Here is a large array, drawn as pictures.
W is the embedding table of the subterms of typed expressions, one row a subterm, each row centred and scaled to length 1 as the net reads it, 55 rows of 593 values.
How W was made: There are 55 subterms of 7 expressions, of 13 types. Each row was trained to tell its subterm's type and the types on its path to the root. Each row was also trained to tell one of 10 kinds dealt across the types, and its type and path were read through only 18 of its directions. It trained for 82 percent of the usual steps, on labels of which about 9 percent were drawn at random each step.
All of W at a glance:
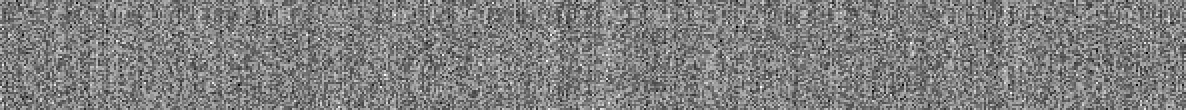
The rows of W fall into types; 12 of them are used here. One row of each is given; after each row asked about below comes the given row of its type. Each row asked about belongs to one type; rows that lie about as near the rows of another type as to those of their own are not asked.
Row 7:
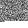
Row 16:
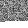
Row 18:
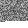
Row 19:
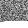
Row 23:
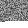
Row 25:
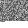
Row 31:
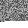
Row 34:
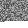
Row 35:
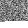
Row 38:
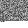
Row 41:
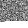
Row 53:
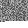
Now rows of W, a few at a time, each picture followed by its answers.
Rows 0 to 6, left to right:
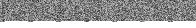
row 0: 53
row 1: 18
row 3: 25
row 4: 18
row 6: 38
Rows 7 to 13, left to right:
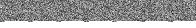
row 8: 35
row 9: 18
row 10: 38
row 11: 35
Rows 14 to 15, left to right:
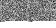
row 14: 38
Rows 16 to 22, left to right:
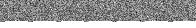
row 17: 53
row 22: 16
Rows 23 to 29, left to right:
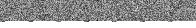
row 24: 7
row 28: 23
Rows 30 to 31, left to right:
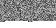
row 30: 16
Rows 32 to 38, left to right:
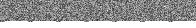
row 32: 7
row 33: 34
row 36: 25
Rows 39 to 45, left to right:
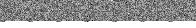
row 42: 34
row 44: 25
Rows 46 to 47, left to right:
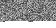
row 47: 7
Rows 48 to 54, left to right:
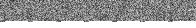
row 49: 25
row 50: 23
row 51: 7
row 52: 18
